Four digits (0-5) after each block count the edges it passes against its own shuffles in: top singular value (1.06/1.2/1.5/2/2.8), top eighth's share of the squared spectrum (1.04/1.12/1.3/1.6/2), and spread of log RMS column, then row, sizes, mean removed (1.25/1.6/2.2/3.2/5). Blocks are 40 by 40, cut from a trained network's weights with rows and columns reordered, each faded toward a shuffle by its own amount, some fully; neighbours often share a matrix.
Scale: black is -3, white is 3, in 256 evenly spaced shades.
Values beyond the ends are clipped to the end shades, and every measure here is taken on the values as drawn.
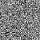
3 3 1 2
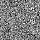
0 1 0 0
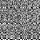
4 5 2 3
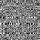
4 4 1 2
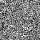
2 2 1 0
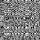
4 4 0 2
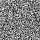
0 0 0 0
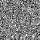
1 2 0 0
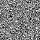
2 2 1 0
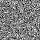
0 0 0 0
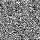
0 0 0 0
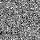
1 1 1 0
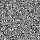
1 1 0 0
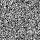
0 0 0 0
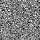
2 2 1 1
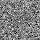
0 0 0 0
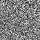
1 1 0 0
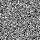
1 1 0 0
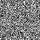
2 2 0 0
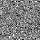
3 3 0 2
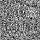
3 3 0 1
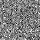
1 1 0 0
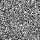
1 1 0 0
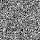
2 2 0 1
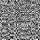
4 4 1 2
